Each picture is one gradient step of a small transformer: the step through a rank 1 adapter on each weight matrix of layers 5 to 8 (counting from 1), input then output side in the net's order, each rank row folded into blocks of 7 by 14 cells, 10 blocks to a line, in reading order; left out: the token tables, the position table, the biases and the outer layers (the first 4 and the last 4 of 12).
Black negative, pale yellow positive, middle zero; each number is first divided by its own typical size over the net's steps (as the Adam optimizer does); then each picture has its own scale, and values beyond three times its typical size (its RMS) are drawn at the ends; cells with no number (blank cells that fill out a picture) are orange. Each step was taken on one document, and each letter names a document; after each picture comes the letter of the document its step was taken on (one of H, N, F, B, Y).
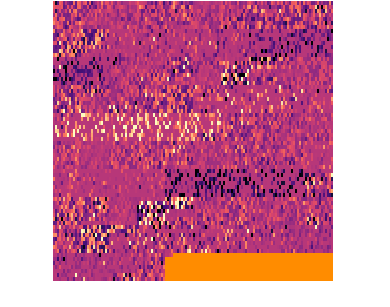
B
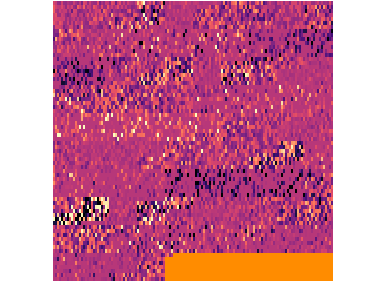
B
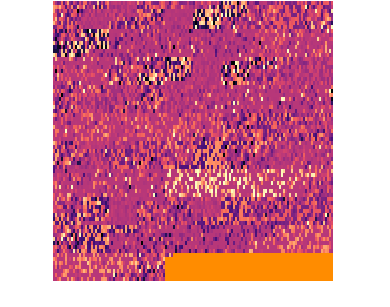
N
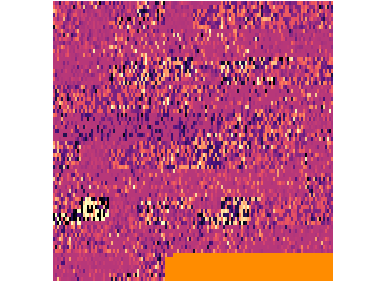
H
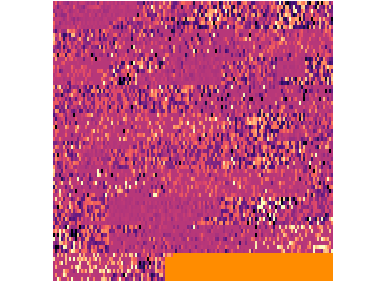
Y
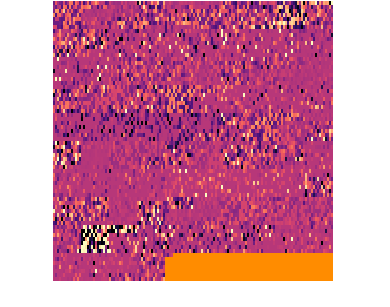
B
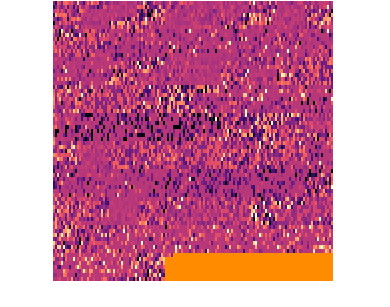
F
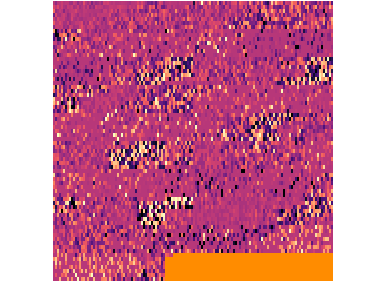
B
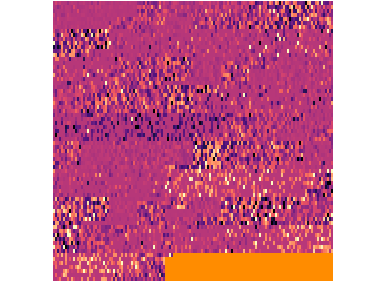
F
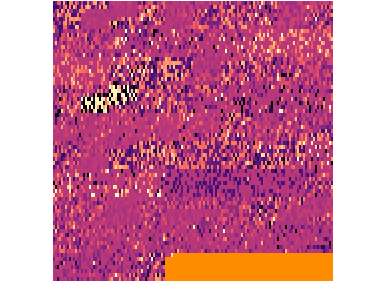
H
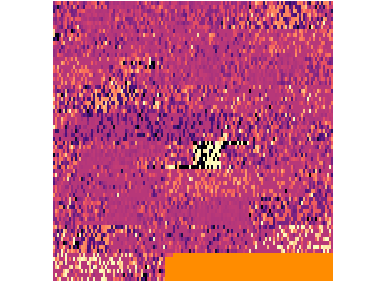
N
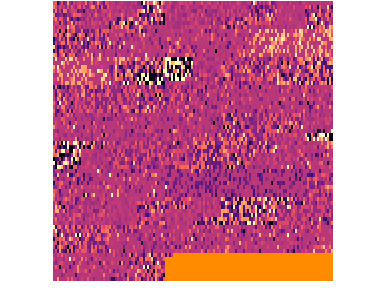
N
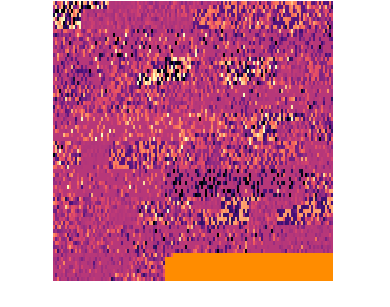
H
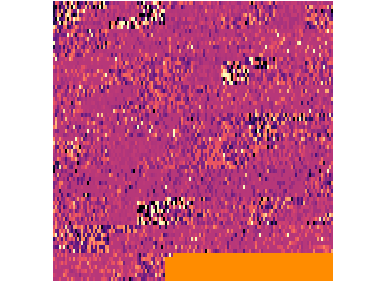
F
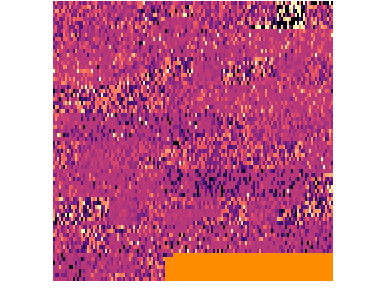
B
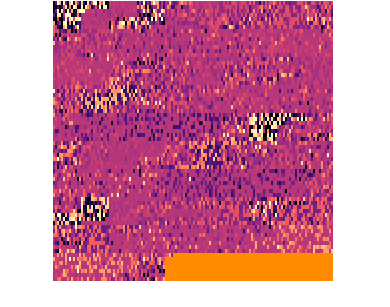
N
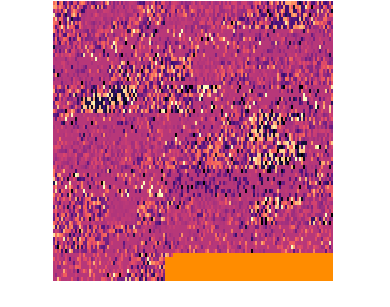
H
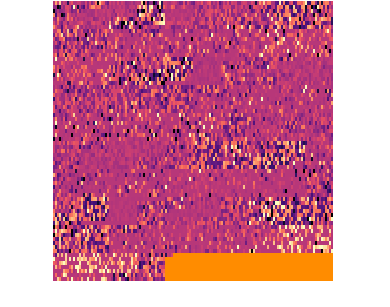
Y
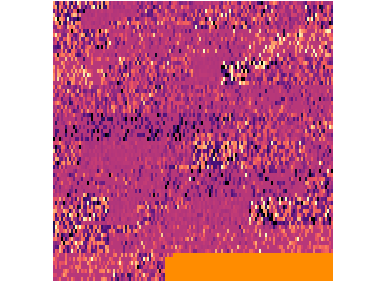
Y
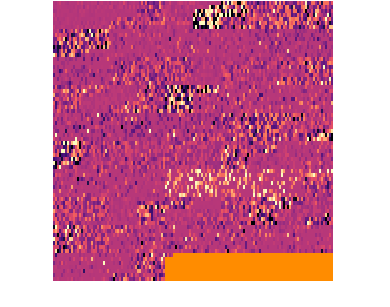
F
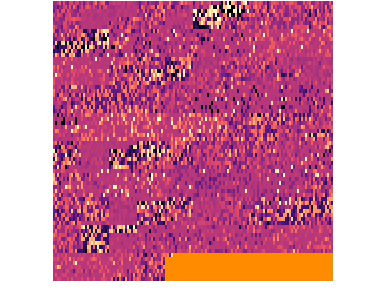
H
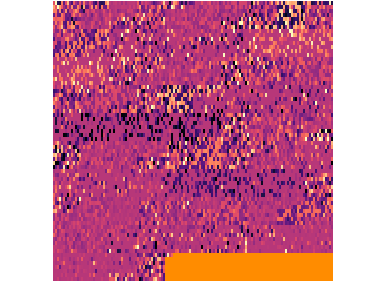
H
